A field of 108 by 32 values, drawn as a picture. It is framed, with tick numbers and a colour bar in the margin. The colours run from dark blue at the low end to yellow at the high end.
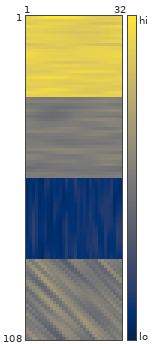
It is made of 4 by 1 panels. Panel 1,1: very high, streaked across, faint in contrast. Panel 2,1: middling, streaked across, faint in contrast. Panel 3,1: very low, streaked downward, faint in contrast. Panel 4,1: middling, slanting down to the right.
